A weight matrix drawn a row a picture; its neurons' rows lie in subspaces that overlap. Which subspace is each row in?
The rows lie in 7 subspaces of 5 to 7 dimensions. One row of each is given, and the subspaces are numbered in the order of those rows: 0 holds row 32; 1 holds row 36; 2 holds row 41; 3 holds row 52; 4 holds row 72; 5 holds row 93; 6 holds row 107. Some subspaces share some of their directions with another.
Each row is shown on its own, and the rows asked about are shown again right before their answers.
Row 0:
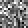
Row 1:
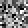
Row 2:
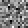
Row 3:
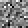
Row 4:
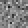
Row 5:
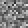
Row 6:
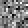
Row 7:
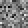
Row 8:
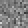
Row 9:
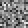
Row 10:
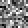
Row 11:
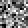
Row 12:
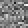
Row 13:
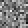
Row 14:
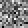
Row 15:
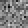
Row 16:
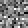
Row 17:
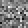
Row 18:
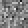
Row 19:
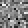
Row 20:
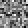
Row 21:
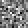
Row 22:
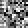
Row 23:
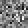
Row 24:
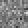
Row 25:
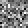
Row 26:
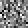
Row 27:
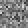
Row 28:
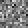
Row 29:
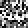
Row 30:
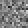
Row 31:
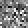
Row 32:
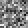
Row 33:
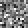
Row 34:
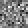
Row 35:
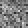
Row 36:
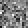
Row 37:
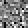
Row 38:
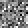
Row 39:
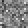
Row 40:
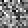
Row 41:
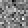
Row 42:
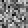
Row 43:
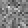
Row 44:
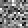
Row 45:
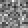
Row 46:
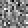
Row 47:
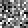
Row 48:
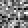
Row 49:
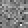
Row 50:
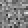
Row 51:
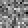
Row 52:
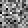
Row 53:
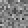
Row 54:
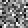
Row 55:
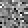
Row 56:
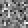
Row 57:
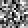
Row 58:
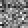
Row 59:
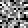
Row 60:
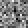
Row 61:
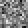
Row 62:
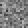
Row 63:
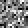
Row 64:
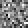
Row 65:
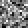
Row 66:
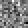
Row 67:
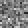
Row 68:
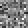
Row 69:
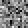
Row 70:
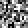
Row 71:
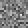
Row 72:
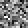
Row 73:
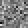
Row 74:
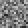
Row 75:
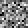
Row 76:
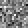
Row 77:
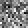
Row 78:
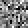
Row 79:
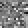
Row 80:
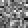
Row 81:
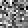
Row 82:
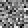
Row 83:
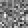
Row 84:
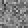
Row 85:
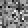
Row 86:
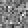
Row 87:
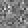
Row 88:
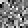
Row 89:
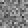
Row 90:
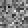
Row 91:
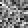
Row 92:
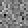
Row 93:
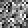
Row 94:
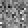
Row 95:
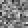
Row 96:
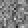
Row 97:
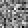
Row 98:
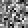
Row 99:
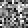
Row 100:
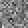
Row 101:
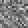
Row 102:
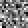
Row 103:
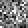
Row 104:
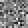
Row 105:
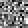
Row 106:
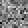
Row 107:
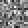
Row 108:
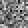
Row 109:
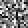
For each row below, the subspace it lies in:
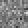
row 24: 6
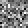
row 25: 6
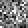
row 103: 5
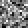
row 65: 1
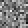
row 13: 0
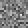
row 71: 0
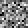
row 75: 5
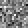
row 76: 2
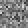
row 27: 3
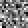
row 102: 4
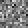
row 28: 0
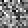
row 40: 4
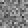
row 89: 4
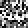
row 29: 3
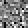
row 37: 4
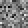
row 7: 5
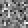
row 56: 5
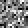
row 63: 0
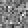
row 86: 1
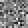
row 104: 0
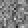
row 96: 4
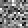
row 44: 2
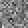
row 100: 5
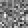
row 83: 0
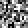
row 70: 4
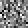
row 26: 0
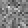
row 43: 2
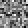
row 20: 1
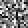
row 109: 3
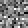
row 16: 2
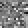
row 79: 6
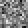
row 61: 1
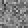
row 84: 4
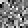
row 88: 6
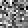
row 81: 5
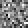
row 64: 5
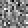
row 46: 6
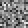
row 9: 5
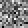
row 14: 4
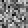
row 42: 4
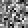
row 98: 4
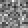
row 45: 0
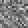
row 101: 4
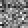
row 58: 0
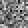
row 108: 4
